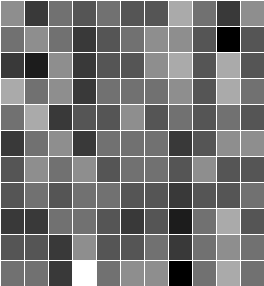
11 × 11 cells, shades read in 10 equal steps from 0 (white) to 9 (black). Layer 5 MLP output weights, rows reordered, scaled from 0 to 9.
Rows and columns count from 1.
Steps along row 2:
down up up down down down same up up down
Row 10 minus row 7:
0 2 2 0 0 1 0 1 1 -2 -1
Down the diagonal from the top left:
4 4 4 7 6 5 5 7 5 4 5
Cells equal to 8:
2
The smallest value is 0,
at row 11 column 4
